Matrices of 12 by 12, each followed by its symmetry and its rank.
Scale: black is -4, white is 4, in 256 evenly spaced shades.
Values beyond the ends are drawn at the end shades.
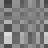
neither, rank one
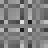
symmetric, rank one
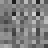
neither, rank two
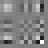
symmetric, rank one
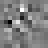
antisymmetric, rank two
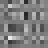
neither, rank two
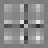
symmetric, rank one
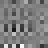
neither, rank two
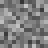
neither, full rank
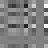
neither, rank one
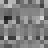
neither, rank two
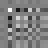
symmetric, rank one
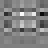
neither, rank one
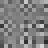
antisymmetric, rank two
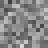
neither, full rank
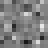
antisymmetric, rank two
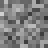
neither, full rank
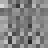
neither, rank two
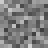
neither, full rank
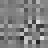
antisymmetric, rank two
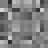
antisymmetric, rank two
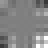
symmetric, rank one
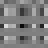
neither, rank one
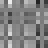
neither, rank one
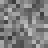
neither, full rank
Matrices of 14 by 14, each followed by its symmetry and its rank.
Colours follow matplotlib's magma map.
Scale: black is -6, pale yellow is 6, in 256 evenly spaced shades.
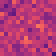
symmetric, full rank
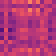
antisymmetric, rank two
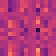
neither, rank two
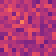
symmetric, full rank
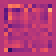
antisymmetric, rank two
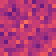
symmetric, full rank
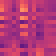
neither, rank two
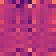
neither, rank two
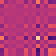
symmetric, rank one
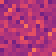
symmetric, full rank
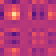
symmetric, rank one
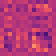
antisymmetric, rank two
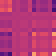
symmetric, rank one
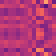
neither, rank two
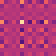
symmetric, rank one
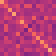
symmetric, full rank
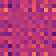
antisymmetric, rank two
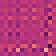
antisymmetric, rank two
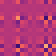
symmetric, rank one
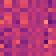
neither, rank two
